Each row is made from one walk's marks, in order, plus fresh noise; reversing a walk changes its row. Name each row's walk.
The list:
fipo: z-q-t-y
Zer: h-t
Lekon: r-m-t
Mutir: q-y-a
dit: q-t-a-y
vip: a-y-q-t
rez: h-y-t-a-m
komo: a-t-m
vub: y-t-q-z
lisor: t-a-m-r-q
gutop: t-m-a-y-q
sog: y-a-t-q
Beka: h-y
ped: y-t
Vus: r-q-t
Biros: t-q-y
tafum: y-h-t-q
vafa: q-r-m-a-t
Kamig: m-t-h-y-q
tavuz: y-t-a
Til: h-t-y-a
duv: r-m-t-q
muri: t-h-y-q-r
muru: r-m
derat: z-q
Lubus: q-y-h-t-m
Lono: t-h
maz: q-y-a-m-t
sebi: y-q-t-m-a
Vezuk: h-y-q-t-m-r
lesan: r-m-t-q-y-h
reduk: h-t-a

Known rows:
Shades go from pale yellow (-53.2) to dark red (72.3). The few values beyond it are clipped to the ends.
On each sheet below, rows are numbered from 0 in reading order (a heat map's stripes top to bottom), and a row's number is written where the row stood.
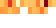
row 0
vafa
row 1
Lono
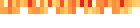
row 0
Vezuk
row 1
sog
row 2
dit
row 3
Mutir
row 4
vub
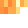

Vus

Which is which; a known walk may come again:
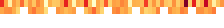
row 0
tafum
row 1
Vus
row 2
vafa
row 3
lisor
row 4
vip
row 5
tavuz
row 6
Beka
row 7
maz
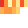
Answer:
sog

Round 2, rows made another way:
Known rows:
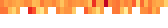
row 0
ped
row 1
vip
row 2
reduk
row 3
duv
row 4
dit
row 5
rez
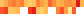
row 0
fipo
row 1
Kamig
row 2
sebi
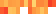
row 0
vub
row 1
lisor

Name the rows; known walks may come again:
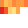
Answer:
vip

